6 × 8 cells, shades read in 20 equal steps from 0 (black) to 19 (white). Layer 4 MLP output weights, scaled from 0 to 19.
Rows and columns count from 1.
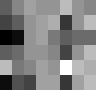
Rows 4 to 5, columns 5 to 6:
10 5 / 11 19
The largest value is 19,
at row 5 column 6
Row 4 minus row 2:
2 1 0 -1 -3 1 0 0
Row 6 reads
1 6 5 12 12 4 12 14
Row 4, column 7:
11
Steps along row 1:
up up down same up down down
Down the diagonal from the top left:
7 7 11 11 11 4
